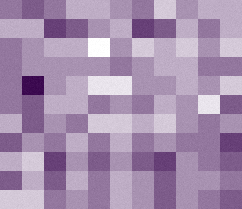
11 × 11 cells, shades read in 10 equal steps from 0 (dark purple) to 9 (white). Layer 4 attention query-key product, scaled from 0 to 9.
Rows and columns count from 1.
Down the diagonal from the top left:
4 6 6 5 8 5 6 5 5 5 3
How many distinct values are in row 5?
6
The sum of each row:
56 49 67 53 59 54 59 47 45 50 53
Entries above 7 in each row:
0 0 1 0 2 1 0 0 0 0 0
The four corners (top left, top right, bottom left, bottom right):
4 6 7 3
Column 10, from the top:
6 4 5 4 5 8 4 4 4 5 4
